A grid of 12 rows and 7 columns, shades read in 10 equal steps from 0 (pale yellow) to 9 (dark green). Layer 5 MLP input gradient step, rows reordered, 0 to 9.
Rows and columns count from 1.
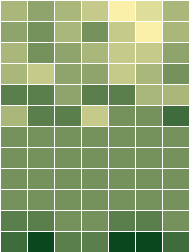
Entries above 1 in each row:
5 6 7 7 7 7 7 7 7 7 7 7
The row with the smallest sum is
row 1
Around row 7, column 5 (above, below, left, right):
5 5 5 5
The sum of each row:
16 22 23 23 34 34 35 35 35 35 39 53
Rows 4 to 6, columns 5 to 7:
2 3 5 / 6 3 3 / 5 5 7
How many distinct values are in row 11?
2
